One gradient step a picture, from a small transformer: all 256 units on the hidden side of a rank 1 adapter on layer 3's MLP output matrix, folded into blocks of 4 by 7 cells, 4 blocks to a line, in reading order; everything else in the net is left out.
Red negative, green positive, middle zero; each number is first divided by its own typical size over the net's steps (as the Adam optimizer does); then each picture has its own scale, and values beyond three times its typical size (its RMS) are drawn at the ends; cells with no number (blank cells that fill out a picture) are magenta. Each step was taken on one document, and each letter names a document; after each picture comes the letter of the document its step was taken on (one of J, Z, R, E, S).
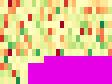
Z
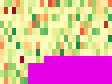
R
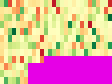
R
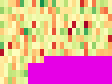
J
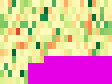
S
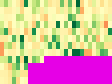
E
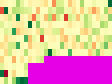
R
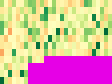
S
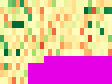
Z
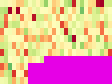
Z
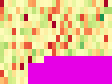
S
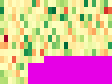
S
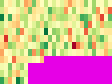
S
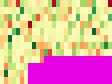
R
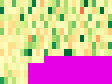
S
